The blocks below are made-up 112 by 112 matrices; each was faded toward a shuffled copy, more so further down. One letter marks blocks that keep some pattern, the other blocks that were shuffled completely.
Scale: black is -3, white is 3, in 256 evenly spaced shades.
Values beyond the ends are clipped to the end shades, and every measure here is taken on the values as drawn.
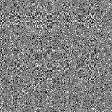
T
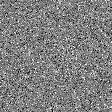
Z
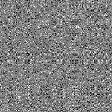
T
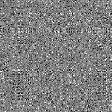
T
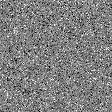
Z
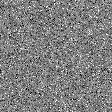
Z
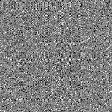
T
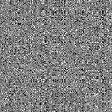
T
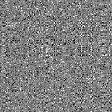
T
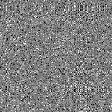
T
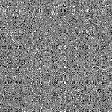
T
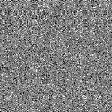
T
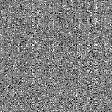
T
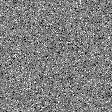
Z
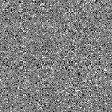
T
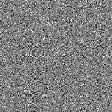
T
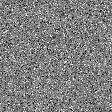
Z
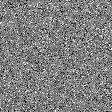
Z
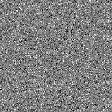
T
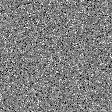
Z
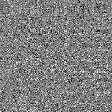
T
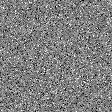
Z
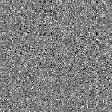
T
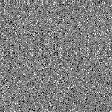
T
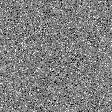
Z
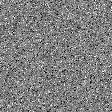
Z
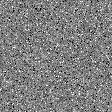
Z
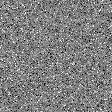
Z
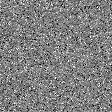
Z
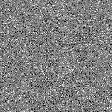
T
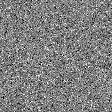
Z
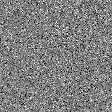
Z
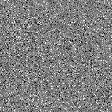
T
